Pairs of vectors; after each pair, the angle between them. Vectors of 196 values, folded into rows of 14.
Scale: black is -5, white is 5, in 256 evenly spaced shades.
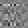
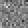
partly aligned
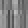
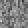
partly aligned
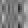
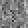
partly aligned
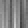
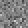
orthogonal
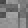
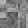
nearly opposite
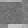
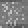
partly opposed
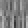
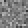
orthogonal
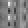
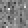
partly opposed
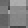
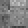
nearly parallel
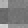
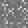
orthogonal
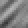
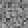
orthogonal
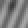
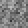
partly opposed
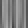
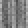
nearly opposite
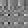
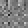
nearly parallel
